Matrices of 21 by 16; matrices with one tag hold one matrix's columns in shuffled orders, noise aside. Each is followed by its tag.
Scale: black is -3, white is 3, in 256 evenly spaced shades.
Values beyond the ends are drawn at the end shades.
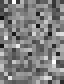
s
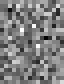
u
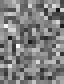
u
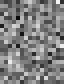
s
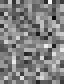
s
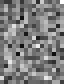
s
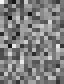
s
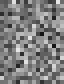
s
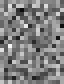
u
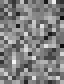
s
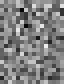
u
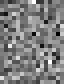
s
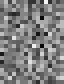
s
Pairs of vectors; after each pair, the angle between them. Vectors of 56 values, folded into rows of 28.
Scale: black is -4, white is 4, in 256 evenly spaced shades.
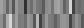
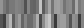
partly aligned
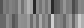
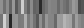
orthogonal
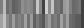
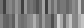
partly opposed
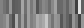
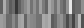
orthogonal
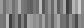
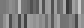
nearly parallel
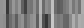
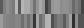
partly opposed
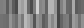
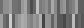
partly aligned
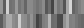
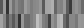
nearly opposite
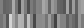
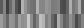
partly aligned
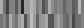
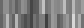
partly opposed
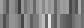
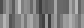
nearly opposite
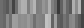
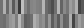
orthogonal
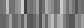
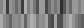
nearly opposite
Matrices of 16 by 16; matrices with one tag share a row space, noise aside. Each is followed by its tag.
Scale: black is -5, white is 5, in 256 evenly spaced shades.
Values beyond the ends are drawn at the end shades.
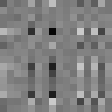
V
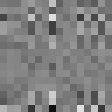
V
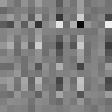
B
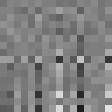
B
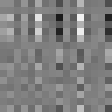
B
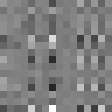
V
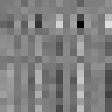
B
